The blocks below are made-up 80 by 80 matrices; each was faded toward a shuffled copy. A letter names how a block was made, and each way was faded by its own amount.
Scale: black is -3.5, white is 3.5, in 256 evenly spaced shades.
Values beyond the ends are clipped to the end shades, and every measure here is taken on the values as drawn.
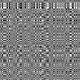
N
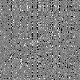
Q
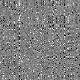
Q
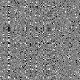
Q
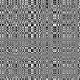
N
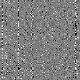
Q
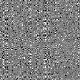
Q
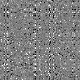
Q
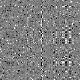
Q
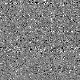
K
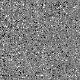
K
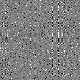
Q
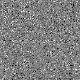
K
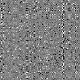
Q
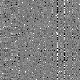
Q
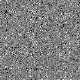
K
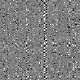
Q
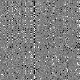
Q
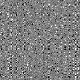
Q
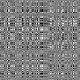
N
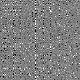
Q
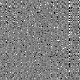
Q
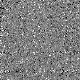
K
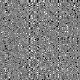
Q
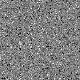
K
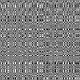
N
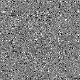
K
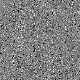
K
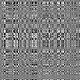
N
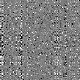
Q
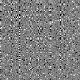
Q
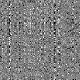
Q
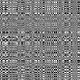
N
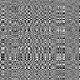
N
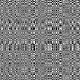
N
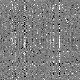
Q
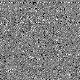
K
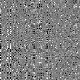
Q
